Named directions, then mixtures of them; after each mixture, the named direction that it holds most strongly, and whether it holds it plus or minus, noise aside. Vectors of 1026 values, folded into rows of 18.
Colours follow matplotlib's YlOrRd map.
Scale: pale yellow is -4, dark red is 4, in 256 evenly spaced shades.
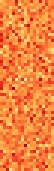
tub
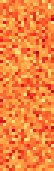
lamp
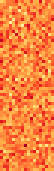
tub, plus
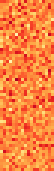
tub, minus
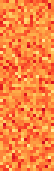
lamp, minus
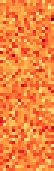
lamp, plus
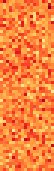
lamp, minus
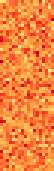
lamp, plus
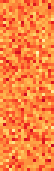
lamp, minus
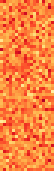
lamp, minus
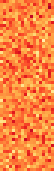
lamp, minus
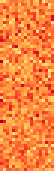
lamp, plus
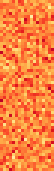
lamp, plus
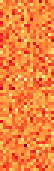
tub, plus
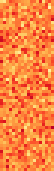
lamp, plus
